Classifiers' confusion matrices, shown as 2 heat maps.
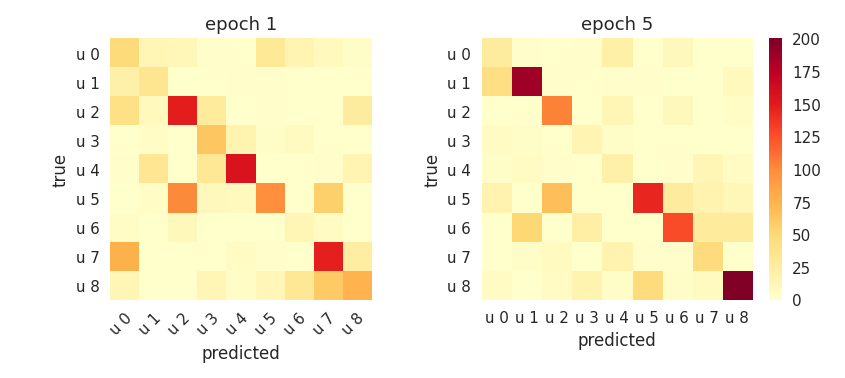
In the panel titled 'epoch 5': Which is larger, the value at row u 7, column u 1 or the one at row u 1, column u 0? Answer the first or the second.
the second
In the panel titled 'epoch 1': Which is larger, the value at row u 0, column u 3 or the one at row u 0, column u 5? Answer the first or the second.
the second
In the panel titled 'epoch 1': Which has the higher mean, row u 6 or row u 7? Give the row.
u 7
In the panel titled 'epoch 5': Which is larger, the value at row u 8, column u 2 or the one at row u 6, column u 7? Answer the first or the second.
the second
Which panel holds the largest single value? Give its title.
epoch 5
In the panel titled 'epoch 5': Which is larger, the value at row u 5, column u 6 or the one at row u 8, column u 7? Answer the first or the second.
the first
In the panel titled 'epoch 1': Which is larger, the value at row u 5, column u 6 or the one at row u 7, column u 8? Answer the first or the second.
the second
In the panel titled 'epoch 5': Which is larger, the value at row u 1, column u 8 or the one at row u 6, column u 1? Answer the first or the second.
the second
